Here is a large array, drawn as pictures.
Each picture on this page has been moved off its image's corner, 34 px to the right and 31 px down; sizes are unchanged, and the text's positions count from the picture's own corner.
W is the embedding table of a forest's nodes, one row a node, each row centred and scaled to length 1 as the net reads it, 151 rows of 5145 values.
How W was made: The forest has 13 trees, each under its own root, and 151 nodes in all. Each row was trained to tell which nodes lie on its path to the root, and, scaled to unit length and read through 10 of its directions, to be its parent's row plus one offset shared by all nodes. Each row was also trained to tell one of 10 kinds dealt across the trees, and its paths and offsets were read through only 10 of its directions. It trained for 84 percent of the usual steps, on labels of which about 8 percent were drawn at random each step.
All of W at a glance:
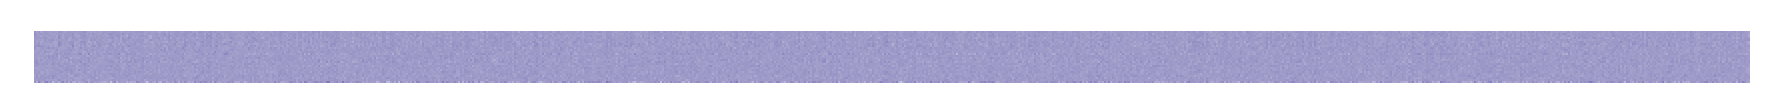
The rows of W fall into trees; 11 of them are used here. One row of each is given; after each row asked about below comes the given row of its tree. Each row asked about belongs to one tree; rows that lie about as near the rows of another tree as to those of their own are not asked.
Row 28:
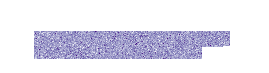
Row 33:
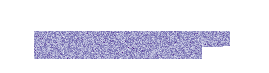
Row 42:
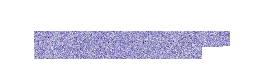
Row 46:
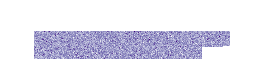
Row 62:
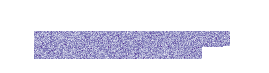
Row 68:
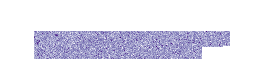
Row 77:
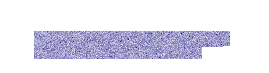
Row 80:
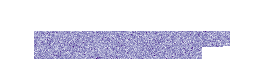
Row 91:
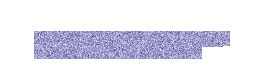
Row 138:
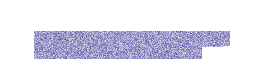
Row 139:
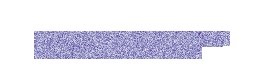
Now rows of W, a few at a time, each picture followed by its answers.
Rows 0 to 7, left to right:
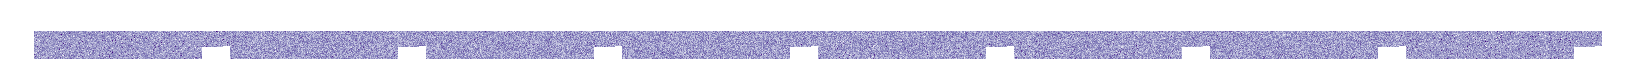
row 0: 77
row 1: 33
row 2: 91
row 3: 28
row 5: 68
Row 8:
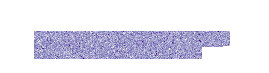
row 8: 62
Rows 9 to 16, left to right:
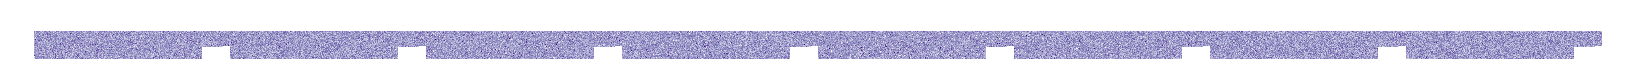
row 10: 33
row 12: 42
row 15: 138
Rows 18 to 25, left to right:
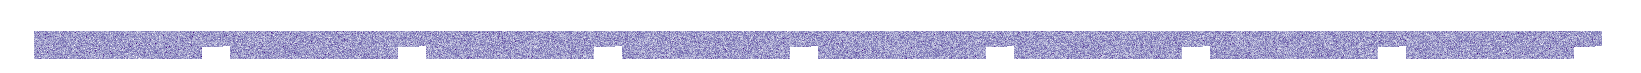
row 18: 77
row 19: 46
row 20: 68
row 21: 33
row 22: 139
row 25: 77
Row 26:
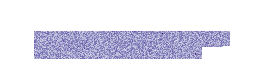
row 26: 42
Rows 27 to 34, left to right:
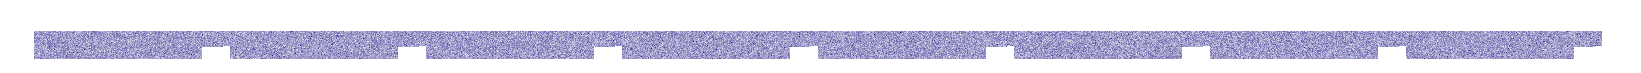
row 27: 139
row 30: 77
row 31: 42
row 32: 46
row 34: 33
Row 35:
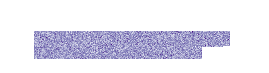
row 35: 28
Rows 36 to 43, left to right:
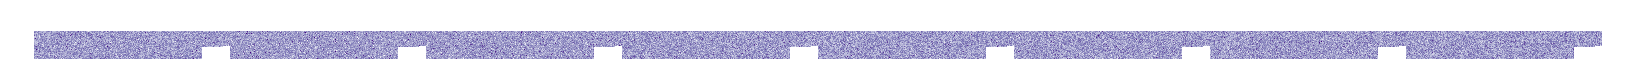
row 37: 77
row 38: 46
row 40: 28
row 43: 28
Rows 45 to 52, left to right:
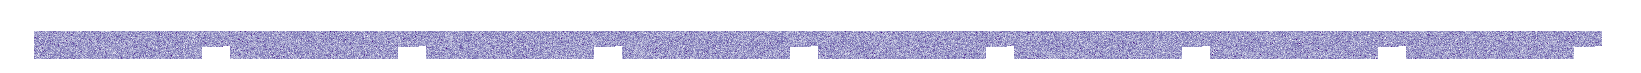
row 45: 139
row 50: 42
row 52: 68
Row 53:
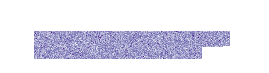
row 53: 28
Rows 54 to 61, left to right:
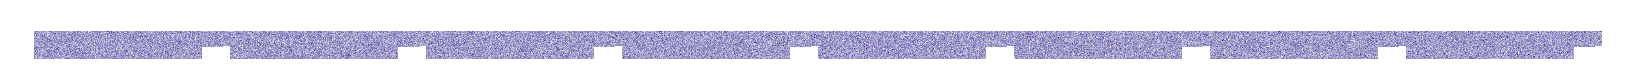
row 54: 28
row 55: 139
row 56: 138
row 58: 33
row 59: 33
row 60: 33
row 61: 80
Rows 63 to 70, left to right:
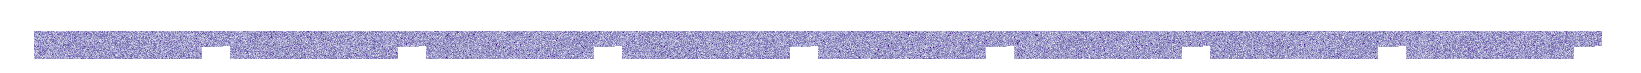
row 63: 42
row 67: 68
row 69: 68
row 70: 68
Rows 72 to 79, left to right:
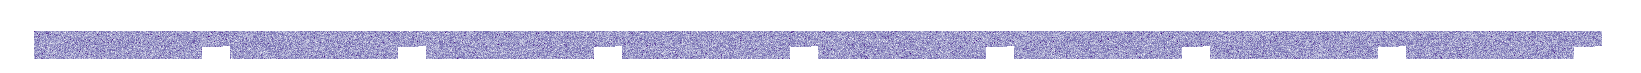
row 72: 33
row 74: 139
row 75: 80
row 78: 46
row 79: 68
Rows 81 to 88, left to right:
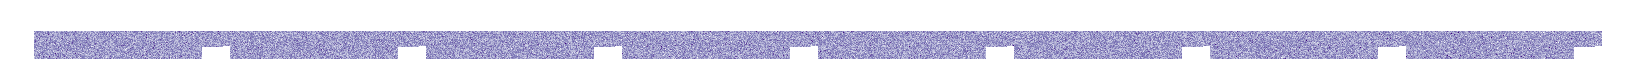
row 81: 42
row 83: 62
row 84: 68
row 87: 42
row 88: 91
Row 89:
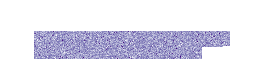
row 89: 77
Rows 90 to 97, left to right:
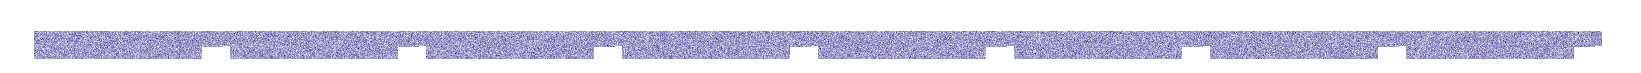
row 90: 68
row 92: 91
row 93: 42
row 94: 68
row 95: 42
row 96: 77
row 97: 77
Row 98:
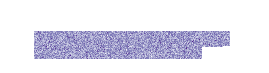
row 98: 33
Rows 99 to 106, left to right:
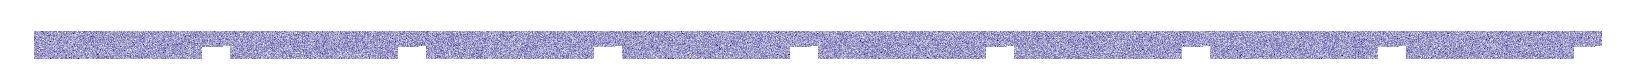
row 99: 80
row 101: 138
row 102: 42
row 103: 46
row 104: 91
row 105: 68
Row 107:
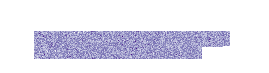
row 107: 46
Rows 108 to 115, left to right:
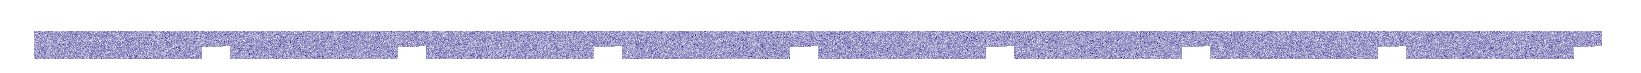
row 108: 33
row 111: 139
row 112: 46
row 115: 68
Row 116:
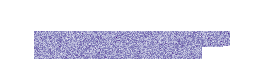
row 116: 28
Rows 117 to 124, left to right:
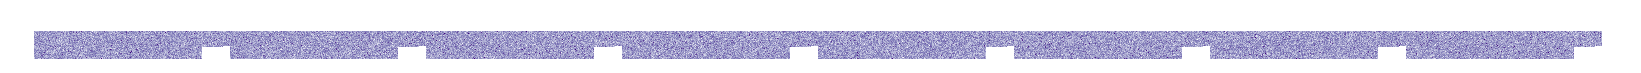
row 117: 33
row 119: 46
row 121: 80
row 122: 46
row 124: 46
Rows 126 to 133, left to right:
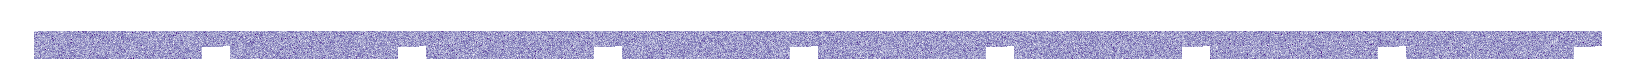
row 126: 80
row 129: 68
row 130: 80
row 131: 46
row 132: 80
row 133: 33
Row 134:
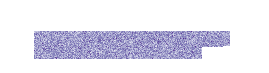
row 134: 139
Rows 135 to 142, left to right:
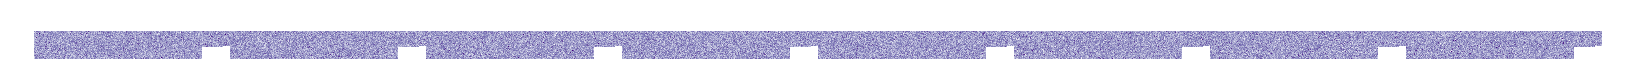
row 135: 33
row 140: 42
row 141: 42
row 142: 62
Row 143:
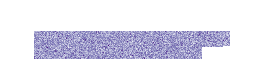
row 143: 139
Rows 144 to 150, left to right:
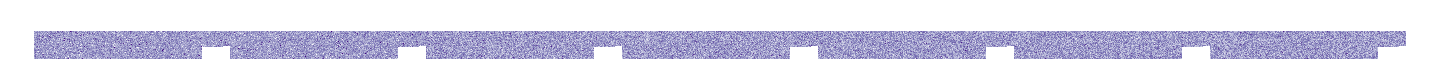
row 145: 77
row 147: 42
